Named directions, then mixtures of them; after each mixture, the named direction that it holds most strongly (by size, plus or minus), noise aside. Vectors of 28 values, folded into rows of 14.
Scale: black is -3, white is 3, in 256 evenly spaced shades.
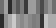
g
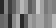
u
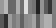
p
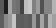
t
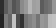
t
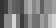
t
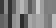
u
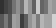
u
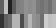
g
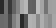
u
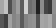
p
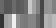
g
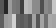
t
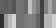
g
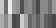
u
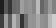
u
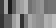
u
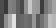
t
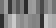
g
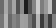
p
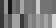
u
